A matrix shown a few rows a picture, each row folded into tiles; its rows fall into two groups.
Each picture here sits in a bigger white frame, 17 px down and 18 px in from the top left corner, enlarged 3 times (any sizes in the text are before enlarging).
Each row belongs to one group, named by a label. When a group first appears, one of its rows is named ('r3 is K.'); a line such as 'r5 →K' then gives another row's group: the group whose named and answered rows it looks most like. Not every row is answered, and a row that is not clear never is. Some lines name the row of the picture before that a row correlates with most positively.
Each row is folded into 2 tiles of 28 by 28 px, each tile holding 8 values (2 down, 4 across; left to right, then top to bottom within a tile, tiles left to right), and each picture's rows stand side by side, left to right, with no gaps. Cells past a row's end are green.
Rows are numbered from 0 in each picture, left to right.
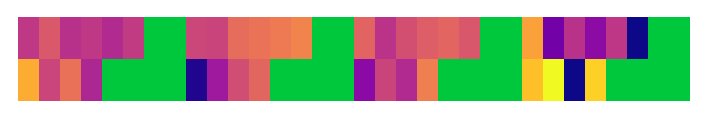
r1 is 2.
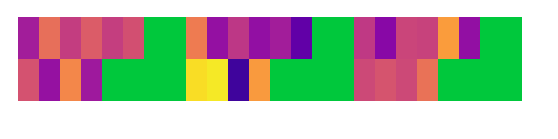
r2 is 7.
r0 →2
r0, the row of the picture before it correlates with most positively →0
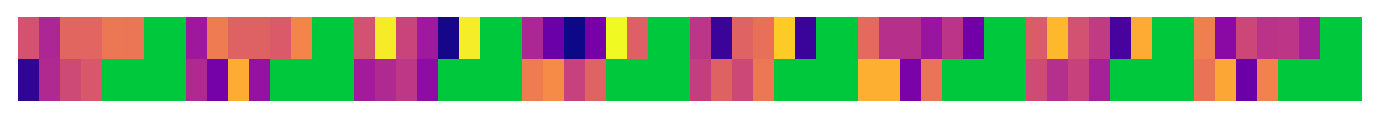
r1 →2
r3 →7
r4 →7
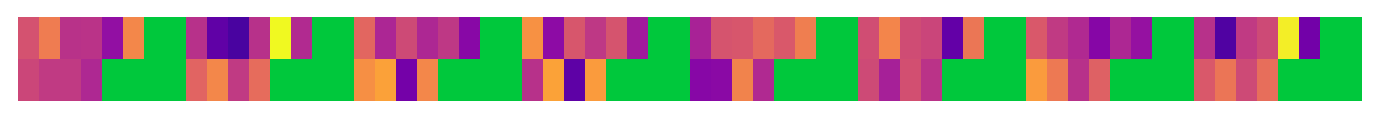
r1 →7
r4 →2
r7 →7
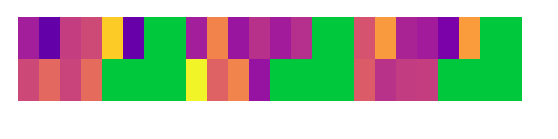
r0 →7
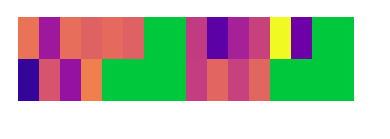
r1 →7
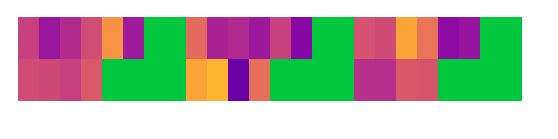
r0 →7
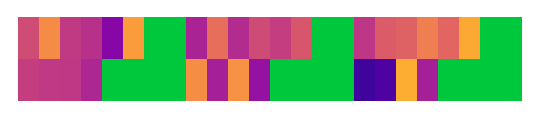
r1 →2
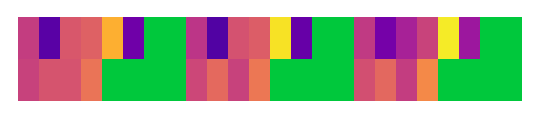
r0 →7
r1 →7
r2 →7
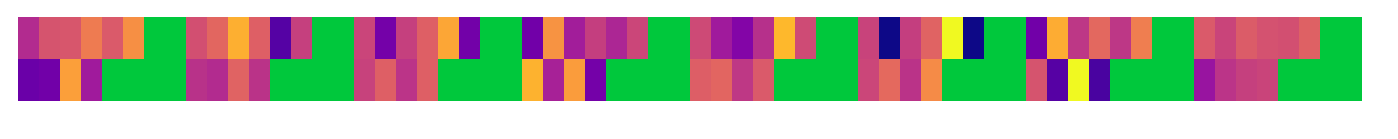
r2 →7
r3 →2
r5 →7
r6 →2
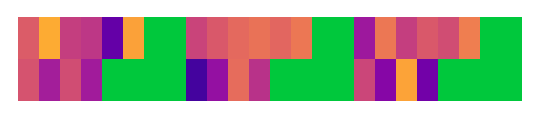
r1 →2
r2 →2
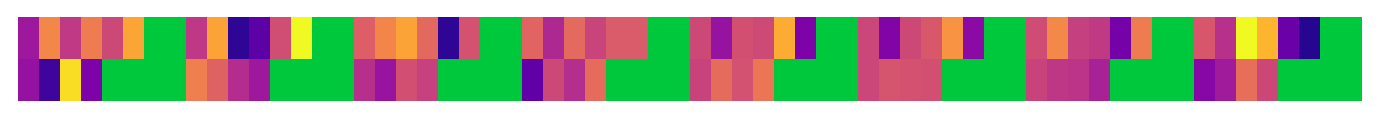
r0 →2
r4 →7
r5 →7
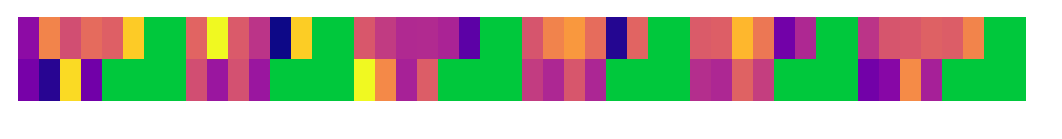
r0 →2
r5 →2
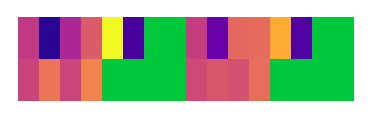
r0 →7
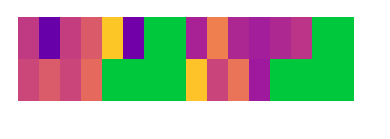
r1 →2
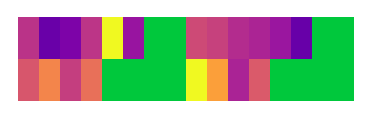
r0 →7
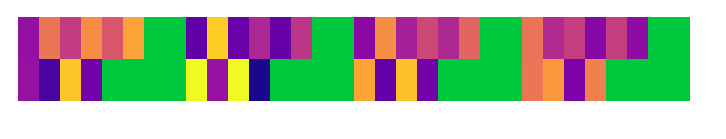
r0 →2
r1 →2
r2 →2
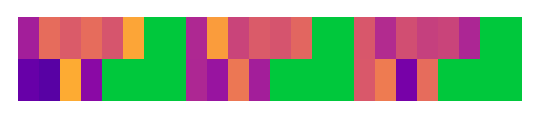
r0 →2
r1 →2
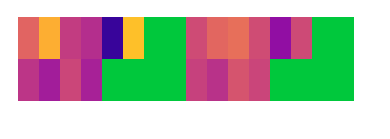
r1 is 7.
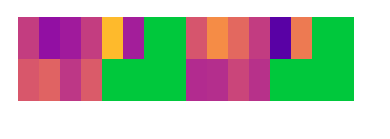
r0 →7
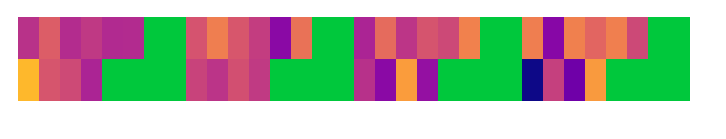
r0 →2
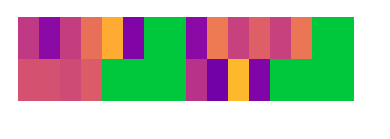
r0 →7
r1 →2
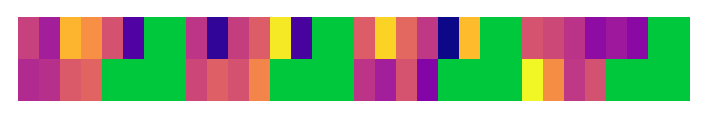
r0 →7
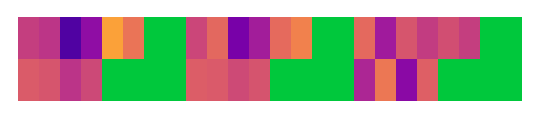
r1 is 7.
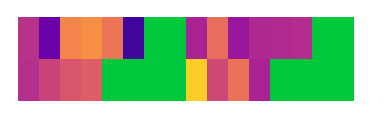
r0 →7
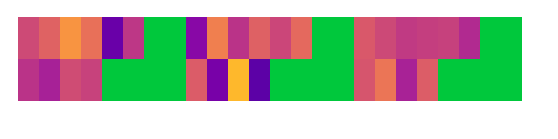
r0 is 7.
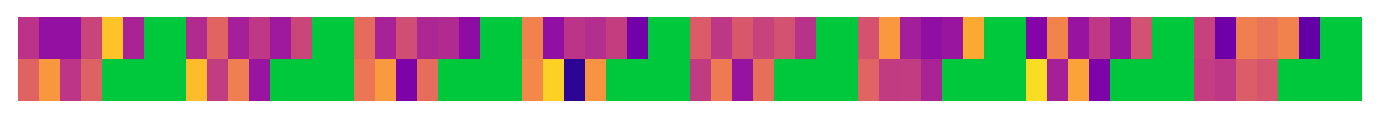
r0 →7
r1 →2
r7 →7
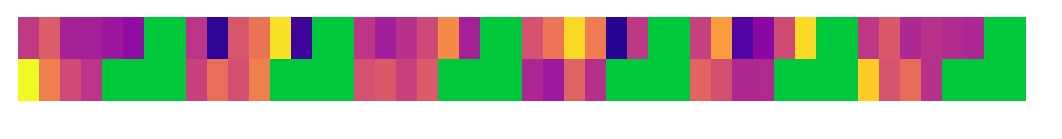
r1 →7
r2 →7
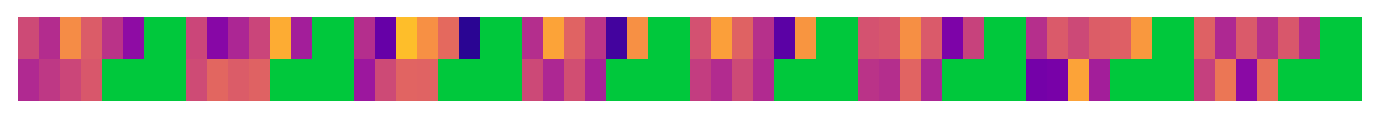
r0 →7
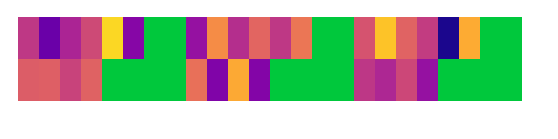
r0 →7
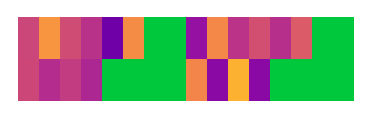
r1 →2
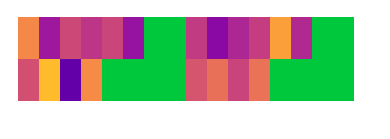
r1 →7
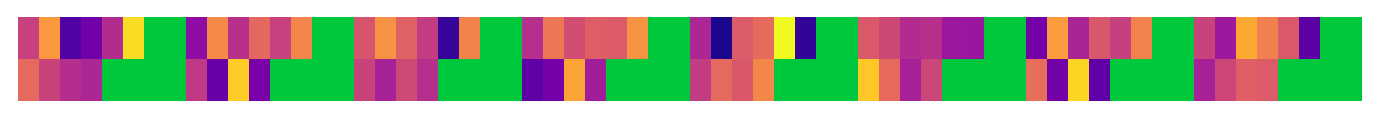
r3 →2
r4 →7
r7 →7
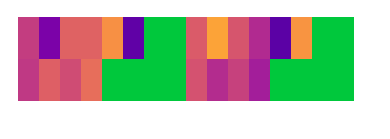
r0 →7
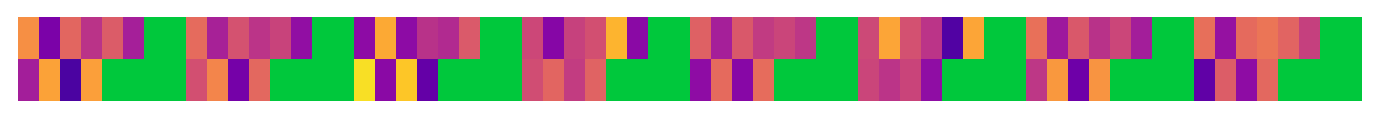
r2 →2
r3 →7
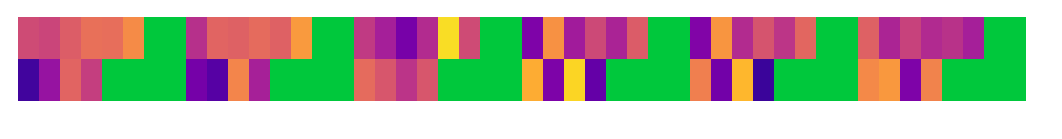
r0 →2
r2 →7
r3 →2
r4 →2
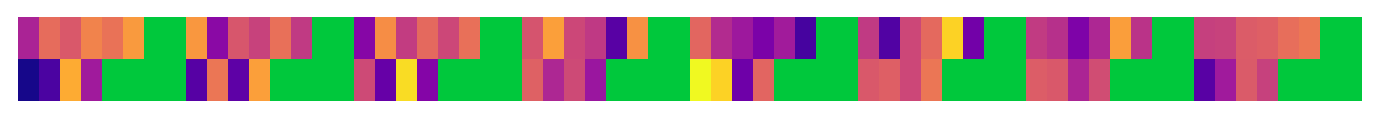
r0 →2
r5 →7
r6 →7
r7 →2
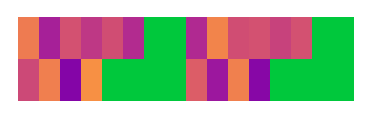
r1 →2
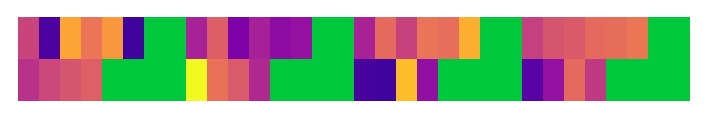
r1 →2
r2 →2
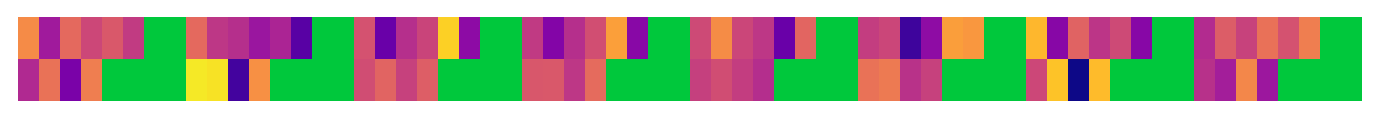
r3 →7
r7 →2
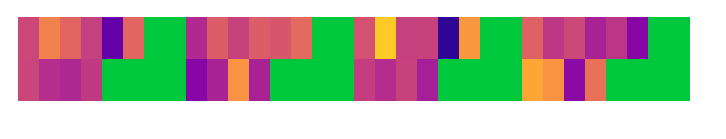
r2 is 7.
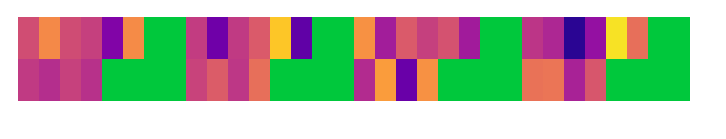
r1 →7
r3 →7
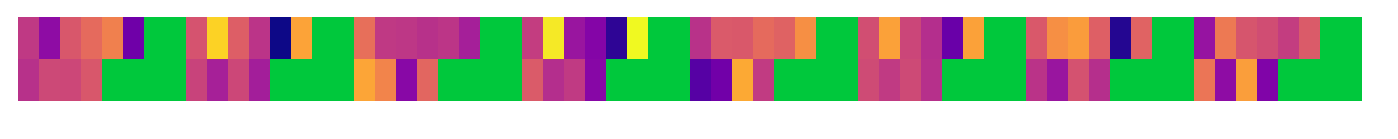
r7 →2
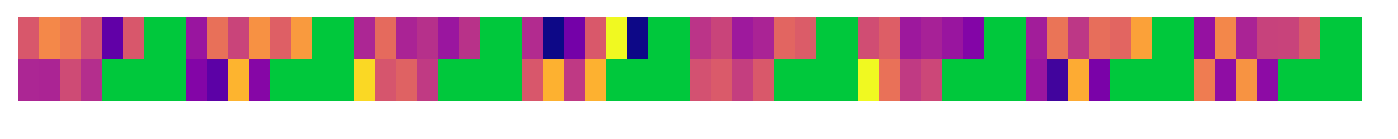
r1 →2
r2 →2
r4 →7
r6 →2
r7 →2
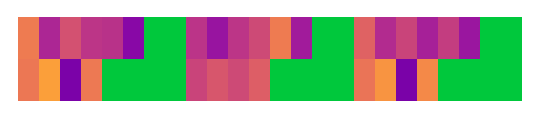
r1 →7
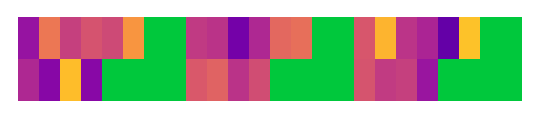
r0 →2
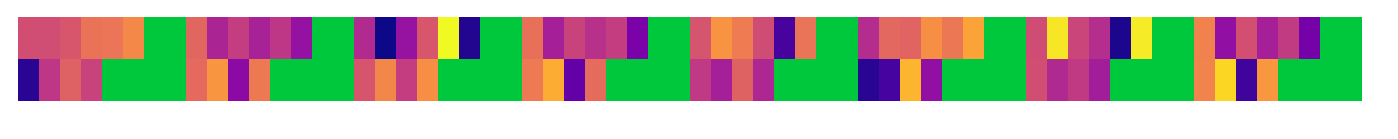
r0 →2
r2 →7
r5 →2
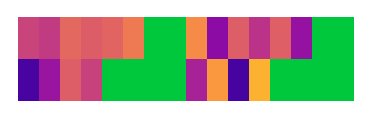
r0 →2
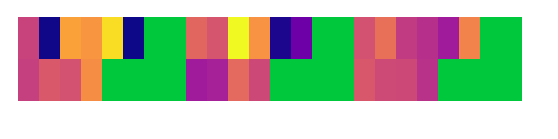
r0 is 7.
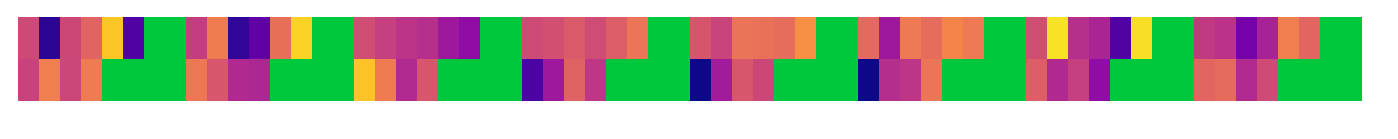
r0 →7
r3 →2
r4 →2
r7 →7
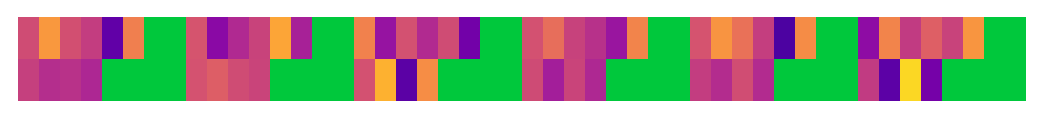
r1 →7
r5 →2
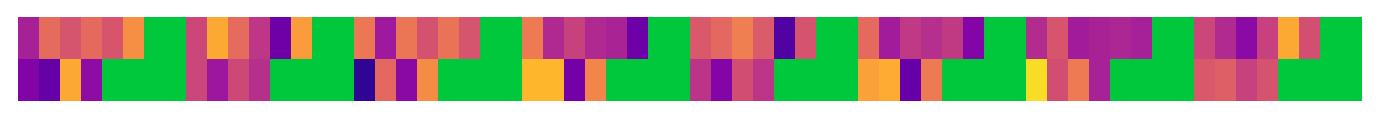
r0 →2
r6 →2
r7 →7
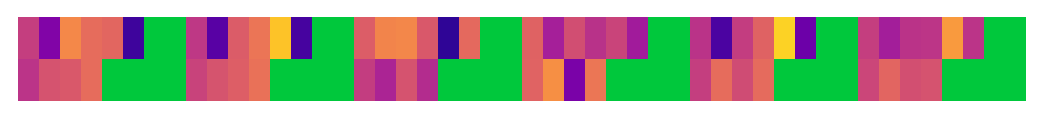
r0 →7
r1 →7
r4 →7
